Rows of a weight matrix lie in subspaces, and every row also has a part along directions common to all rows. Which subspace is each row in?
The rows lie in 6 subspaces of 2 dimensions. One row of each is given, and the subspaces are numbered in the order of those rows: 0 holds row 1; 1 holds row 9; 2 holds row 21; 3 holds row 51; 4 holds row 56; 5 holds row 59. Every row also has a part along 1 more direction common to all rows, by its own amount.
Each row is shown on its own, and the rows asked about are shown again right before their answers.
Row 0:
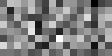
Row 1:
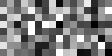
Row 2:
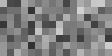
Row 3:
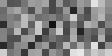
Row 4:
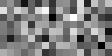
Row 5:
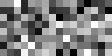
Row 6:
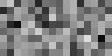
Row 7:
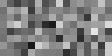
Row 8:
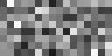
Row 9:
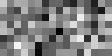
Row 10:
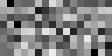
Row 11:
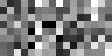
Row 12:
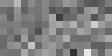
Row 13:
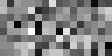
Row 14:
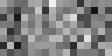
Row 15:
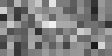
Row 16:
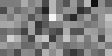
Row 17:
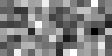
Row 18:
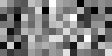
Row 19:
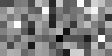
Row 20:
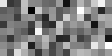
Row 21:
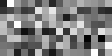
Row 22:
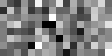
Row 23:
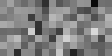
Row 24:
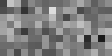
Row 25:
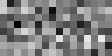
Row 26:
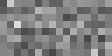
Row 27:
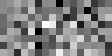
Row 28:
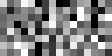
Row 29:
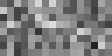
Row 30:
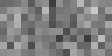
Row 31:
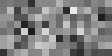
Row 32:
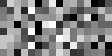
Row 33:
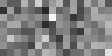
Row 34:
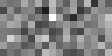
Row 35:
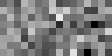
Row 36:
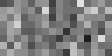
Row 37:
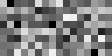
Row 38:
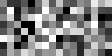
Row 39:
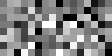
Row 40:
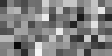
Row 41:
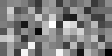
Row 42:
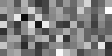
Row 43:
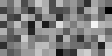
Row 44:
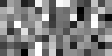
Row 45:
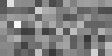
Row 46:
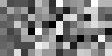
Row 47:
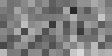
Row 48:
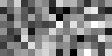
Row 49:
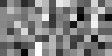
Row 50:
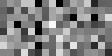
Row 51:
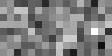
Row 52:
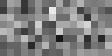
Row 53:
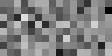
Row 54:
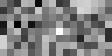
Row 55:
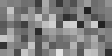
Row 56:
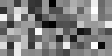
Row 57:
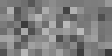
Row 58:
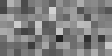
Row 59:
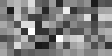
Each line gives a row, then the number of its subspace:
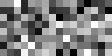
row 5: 0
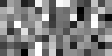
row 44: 1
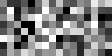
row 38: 5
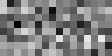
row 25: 2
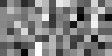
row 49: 1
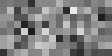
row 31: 5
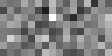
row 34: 3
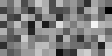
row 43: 0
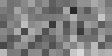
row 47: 5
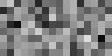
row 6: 4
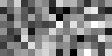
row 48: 0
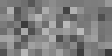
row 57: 5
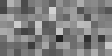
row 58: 2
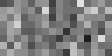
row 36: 4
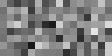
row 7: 3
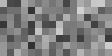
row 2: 1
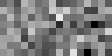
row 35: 0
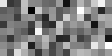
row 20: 1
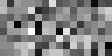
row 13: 2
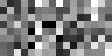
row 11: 3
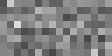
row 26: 2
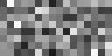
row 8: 2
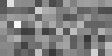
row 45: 2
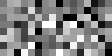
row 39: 5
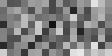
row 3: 5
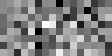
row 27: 5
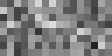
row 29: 4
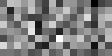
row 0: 5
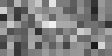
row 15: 4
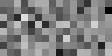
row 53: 0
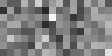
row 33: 3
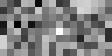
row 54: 1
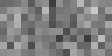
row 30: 4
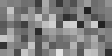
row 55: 5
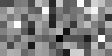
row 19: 4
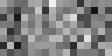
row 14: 4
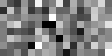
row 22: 3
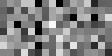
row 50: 1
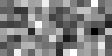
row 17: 3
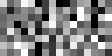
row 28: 1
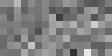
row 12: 0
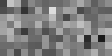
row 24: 2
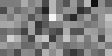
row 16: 3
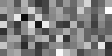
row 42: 0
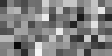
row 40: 1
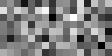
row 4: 3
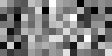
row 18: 4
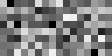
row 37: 2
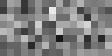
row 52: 2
